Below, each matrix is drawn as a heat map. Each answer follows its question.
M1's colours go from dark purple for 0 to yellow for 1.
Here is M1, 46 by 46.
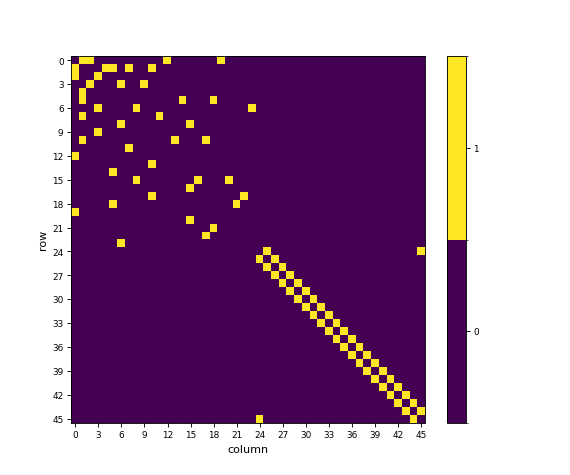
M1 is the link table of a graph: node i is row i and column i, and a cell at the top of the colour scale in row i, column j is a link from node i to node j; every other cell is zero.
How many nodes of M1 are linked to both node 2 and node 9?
1
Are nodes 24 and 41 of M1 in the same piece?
yes
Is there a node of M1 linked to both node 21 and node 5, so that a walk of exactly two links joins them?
yes
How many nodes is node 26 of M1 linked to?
2
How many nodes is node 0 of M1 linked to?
4
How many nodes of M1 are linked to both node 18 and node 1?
1
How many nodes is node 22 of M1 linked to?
1
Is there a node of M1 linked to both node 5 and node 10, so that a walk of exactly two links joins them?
yes
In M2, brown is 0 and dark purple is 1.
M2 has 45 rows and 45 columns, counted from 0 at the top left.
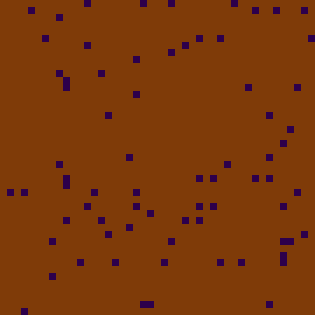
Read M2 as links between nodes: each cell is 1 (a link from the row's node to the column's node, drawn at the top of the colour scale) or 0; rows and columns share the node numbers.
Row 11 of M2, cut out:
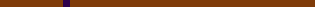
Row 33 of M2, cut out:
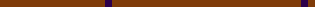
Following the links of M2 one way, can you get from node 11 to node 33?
no
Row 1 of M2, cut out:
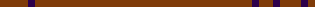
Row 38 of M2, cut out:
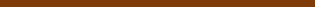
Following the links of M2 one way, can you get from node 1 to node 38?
yes
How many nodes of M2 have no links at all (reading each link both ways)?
1
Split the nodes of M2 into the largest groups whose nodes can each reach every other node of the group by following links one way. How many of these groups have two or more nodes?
0
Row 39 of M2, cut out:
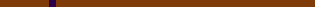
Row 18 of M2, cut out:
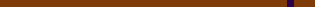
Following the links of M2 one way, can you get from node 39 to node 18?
no
